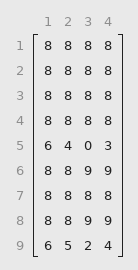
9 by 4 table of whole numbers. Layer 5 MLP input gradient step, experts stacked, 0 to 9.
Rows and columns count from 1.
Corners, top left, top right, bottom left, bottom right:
8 8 6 4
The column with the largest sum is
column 1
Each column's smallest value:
6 4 0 3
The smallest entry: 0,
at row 5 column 3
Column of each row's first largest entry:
1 1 1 1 1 3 1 3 1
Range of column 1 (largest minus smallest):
2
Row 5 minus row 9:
0 -1 -2 -1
